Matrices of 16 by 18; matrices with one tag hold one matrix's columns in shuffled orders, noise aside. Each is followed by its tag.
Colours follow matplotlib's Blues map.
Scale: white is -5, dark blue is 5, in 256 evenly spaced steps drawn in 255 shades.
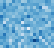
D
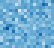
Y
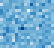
Y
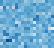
D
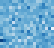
D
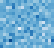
D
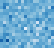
D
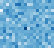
Y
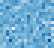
D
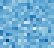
D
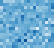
D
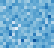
D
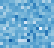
D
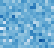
D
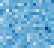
Y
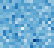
D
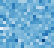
D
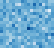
Y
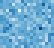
Y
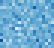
D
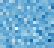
D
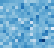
D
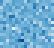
D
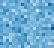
Y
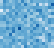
Y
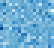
Y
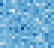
Y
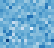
D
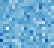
D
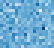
Y
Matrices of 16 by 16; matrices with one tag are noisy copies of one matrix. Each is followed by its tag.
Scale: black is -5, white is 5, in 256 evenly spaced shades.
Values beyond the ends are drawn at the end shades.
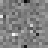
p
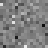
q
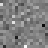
q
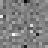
p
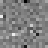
p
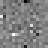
p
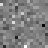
q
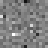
p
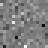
q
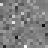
q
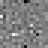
p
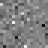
q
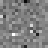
p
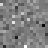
q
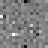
p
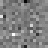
p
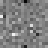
p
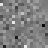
q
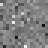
q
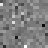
q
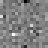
p
